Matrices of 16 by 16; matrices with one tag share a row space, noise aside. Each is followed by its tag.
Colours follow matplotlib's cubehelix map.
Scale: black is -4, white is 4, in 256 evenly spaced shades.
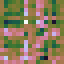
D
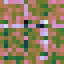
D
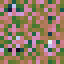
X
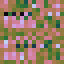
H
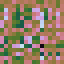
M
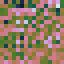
H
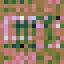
H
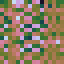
M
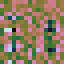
X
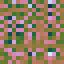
X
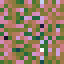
M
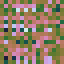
H
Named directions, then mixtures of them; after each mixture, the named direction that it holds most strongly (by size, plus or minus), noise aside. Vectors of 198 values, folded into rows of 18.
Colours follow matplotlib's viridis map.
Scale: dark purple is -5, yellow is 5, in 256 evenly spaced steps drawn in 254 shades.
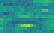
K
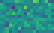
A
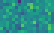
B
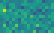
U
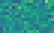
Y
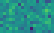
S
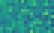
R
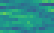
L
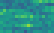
L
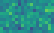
B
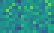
B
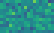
A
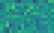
A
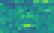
K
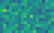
U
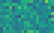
Y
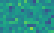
S
